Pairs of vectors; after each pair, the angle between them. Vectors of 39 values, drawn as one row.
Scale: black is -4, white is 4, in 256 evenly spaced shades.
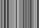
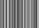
nearly opposite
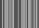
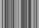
nearly opposite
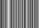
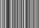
nearly opposite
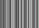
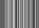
partly aligned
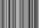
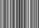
partly opposed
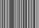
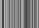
orthogonal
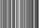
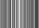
nearly parallel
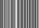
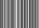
nearly parallel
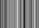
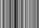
partly opposed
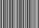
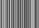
orthogonal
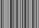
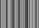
orthogonal
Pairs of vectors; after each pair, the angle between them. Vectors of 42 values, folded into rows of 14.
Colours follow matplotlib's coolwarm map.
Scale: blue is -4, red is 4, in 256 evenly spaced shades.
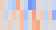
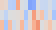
nearly parallel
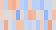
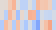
partly aligned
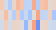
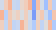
partly opposed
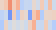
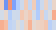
orthogonal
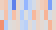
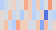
partly opposed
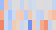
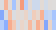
partly opposed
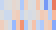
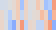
nearly parallel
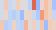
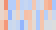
partly aligned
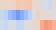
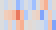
partly opposed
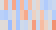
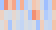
partly aligned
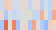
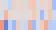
nearly opposite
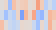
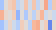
partly opposed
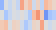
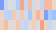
nearly parallel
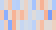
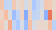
partly opposed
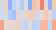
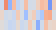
partly aligned
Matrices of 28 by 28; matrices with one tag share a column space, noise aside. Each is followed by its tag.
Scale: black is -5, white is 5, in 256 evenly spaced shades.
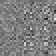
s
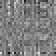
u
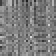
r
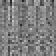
r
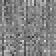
r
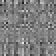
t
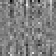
u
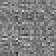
s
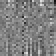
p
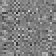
s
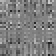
t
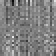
r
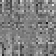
t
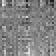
p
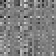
p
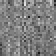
p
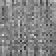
r
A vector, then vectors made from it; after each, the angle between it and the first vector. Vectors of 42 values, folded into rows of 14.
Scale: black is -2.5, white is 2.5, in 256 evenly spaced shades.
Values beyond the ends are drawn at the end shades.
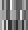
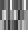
partly aligned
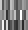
nearly parallel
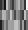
partly opposed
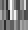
partly aligned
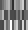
partly opposed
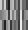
partly aligned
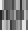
orthogonal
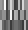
partly aligned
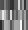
orthogonal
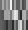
orthogonal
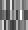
partly aligned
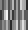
orthogonal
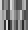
nearly parallel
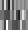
partly aligned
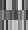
partly opposed
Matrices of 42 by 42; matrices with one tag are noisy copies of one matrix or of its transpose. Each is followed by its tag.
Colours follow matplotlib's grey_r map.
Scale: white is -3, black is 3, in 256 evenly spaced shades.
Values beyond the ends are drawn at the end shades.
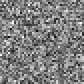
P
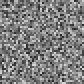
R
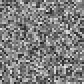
P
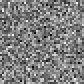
R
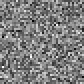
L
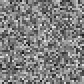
L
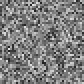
P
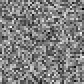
P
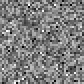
P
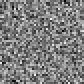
R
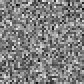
L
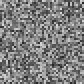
L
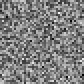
R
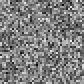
L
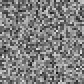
R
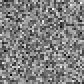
R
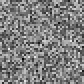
L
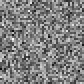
L
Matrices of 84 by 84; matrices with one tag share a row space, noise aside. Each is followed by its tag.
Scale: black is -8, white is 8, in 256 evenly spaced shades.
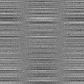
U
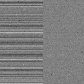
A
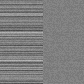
A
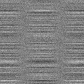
U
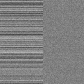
A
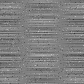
U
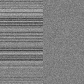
A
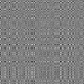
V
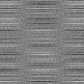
U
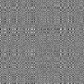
V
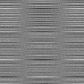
U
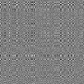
V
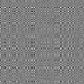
V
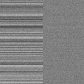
A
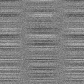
U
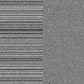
A
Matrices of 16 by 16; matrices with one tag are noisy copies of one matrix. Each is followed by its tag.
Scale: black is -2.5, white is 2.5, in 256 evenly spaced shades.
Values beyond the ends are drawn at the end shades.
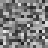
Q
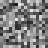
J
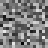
Q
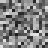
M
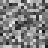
J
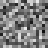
J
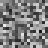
Q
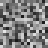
Q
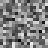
Q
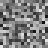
Q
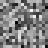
J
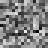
M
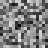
J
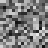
M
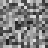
J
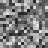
M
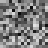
M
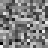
Q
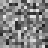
J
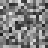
J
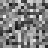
J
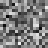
M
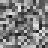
M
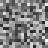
Q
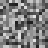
J
